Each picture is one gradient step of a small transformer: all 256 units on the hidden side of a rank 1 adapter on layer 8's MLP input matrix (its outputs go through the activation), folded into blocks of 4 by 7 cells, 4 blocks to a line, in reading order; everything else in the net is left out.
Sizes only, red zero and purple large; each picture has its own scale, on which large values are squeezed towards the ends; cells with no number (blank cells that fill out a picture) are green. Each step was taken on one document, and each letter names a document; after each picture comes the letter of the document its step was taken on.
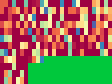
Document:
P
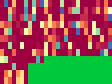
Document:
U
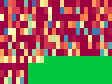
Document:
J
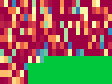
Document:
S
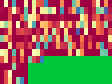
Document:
P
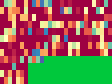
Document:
J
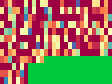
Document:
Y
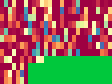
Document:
J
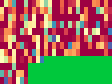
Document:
J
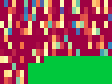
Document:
U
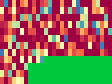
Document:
S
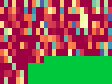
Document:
U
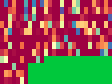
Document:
U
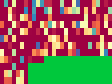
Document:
U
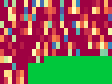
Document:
U
